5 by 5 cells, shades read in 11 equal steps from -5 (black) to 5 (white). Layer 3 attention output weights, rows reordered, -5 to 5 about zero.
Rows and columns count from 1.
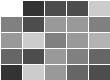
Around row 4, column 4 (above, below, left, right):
1 -1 1 -1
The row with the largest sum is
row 3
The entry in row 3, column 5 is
2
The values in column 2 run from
-3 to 3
